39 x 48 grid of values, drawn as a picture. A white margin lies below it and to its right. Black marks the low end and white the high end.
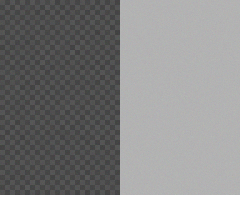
It is made of 1 by 2 panels. Panel 1,1: low, checkered, faint in contrast. Panel 1,2: high, flat.
